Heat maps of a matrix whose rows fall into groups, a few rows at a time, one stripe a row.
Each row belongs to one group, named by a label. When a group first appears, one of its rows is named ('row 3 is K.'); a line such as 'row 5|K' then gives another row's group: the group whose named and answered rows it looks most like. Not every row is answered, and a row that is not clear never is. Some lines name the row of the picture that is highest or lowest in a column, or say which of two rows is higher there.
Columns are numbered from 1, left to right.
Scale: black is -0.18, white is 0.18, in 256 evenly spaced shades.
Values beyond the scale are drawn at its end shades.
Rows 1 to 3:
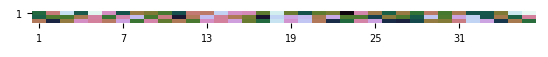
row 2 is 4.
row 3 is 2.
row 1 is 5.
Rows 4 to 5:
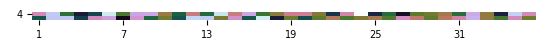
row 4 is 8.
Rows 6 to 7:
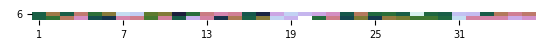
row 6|4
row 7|4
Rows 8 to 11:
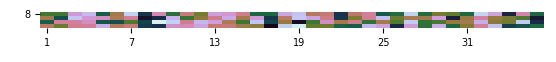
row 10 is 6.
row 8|2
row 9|2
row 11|2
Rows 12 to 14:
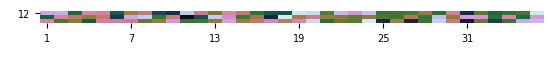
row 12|8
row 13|4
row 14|8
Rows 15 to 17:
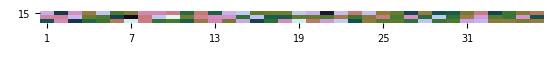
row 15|8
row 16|6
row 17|4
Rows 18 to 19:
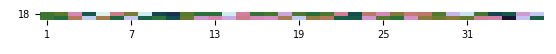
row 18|5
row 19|2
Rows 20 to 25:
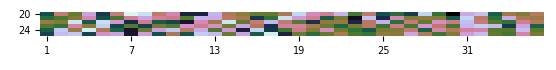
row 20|4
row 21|4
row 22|5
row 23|2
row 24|6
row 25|5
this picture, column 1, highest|22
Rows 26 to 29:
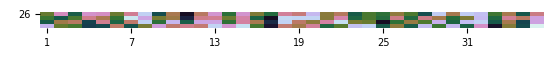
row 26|4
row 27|4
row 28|4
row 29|8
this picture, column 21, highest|28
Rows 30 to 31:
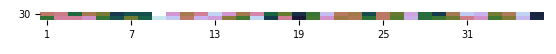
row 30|6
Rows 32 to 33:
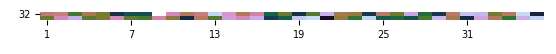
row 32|6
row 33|8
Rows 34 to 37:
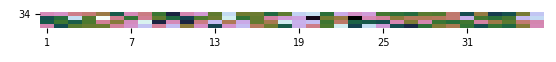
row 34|8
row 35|5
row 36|4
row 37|8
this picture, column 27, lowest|37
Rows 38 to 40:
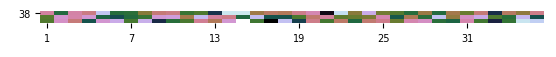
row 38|8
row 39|6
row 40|5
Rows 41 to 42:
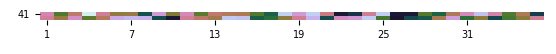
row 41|2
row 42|8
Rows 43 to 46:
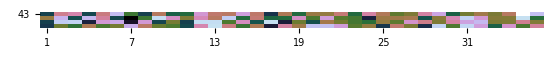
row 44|6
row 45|5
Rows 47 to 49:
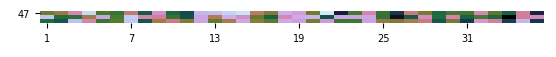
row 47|2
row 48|8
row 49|2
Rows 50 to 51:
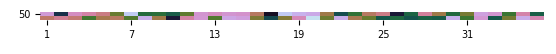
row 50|2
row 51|8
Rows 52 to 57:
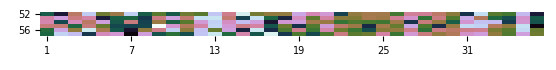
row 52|2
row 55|6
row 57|5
